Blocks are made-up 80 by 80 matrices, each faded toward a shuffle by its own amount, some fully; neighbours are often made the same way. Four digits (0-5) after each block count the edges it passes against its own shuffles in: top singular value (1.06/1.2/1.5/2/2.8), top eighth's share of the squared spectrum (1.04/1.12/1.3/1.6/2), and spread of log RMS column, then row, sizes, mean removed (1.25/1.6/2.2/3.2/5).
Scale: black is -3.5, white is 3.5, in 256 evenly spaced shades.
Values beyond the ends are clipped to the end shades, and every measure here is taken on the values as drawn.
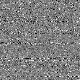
2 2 0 3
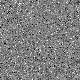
0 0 0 0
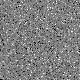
2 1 0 0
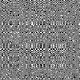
5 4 3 3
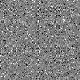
4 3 1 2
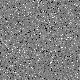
0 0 0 0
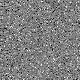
3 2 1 0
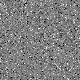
3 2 0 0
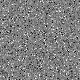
2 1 0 0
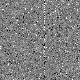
2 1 1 0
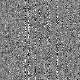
2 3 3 0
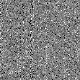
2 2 3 0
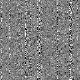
2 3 4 0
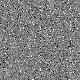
1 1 1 0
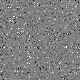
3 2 0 0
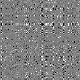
5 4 3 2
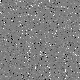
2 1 0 0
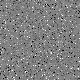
2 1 0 0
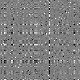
5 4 2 2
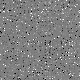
2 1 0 0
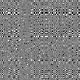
5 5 3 3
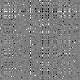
5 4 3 2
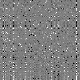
5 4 2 2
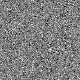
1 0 2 0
